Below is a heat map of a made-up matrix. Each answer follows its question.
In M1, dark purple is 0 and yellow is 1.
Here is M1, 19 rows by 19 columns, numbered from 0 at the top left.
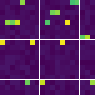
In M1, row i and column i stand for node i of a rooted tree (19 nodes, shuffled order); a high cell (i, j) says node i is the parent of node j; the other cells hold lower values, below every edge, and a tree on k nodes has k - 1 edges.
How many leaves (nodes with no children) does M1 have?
13
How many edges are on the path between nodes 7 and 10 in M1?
6
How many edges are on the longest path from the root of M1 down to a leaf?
6
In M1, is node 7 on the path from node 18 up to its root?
yes
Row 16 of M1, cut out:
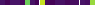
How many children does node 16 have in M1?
3
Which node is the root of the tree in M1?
7
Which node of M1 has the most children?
4
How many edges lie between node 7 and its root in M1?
0
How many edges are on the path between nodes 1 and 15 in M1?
3
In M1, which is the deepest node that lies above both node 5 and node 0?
16
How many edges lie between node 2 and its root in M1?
5
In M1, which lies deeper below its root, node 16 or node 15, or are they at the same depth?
node 15
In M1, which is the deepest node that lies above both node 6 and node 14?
8
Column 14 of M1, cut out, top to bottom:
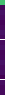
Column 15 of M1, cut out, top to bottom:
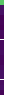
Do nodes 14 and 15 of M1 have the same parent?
yes
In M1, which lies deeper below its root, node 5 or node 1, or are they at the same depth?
node 1
